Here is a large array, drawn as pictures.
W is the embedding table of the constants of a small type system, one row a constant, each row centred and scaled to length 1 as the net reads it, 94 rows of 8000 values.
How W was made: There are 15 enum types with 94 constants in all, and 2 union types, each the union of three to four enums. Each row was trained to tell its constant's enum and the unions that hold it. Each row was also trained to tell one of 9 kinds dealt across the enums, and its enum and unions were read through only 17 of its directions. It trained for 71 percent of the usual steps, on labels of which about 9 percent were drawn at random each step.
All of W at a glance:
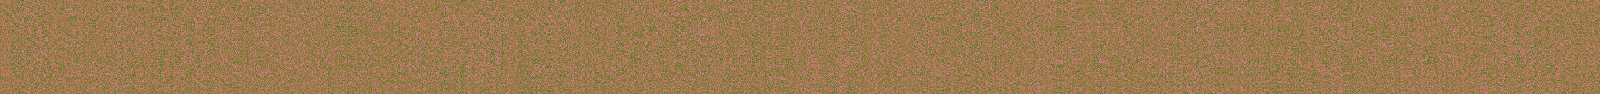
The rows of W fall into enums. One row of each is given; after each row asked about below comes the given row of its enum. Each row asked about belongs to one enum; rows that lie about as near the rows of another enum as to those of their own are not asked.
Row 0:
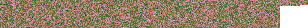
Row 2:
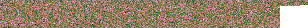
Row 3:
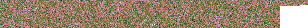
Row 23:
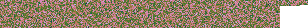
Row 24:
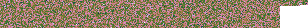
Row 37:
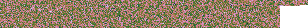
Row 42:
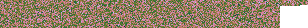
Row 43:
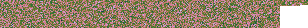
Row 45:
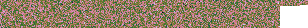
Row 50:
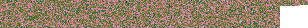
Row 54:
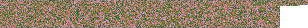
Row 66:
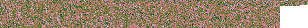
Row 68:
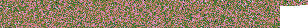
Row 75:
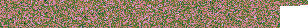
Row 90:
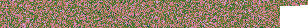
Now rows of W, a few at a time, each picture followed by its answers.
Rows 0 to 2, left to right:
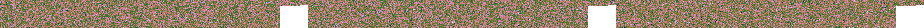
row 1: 45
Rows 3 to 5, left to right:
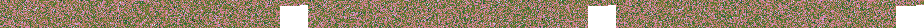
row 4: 24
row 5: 37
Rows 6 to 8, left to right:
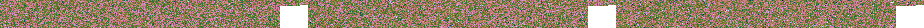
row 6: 68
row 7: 50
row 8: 2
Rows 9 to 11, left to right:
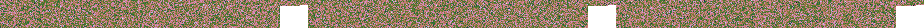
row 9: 0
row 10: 42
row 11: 75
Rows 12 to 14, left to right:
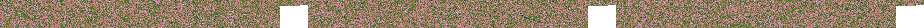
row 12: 23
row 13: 68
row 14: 90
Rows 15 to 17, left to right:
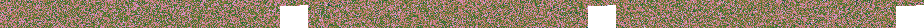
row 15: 37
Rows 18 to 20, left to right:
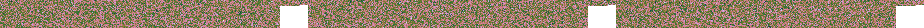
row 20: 50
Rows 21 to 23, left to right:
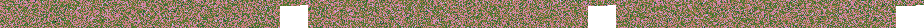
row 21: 45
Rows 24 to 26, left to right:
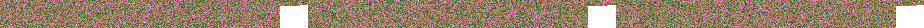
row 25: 23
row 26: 2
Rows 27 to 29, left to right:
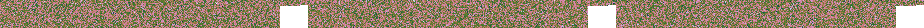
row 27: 45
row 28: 3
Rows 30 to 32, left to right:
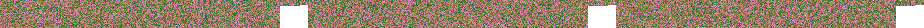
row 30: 45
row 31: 42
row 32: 23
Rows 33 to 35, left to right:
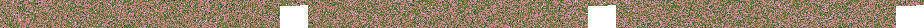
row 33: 90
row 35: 43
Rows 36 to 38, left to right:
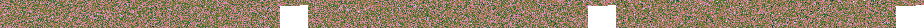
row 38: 68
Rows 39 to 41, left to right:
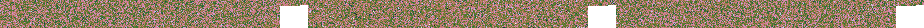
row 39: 0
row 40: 2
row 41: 24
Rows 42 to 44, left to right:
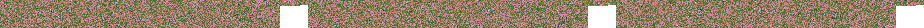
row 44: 43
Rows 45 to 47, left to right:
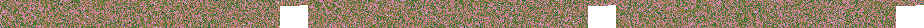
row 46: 68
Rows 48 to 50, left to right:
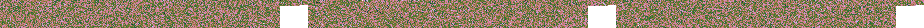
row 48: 90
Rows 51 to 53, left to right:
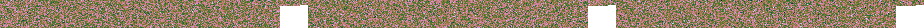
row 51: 43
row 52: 50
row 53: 42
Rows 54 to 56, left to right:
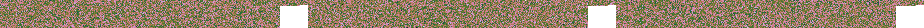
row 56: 0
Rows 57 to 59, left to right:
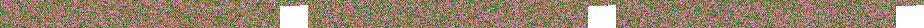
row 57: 50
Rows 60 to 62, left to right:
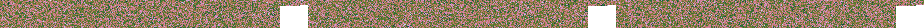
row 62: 0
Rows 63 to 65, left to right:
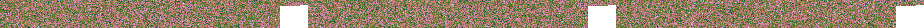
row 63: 50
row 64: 68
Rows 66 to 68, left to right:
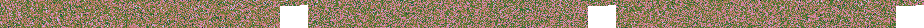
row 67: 24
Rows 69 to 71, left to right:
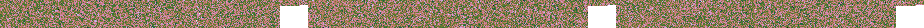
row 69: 50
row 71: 0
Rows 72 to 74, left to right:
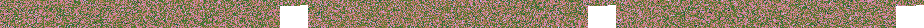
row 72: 45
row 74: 37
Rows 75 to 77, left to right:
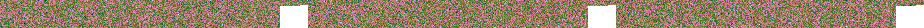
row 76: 0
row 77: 24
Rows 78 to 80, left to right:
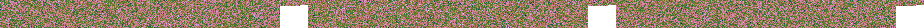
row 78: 42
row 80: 45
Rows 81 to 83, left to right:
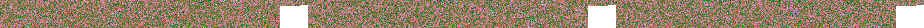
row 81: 3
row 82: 37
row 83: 68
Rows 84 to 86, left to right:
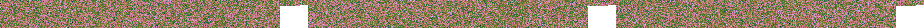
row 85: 3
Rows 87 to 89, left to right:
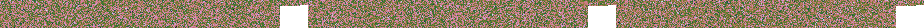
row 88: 75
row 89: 37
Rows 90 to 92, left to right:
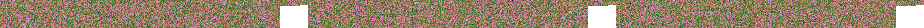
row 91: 42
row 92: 75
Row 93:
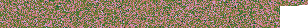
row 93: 42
